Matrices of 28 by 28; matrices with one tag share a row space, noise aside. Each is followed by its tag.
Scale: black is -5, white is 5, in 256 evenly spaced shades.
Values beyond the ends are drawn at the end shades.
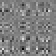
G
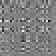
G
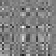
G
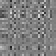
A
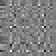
A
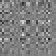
G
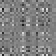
G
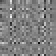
A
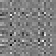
A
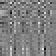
A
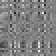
A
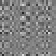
G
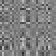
G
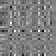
A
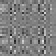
A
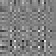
A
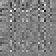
A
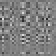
G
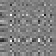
A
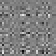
G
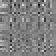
A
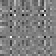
A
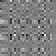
A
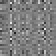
A
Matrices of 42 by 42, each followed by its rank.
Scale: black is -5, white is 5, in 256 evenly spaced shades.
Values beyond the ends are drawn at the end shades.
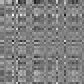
two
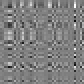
two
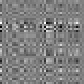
two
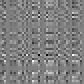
two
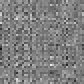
five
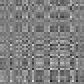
two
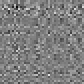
five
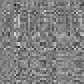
five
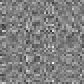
five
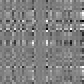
two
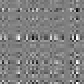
two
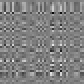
two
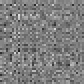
five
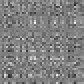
five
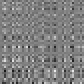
two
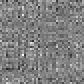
five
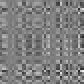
two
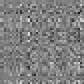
five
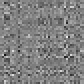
five
